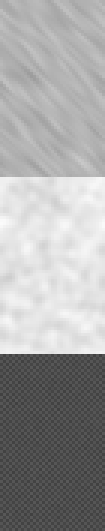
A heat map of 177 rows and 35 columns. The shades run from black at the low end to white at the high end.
It is made of 3 by 1 panels. Panel 1,1: high, slanting down to the right, faint in contrast. Panel 2,1: very high, blotchy, faint in contrast. Panel 3,1: low, checkered, faint in contrast.
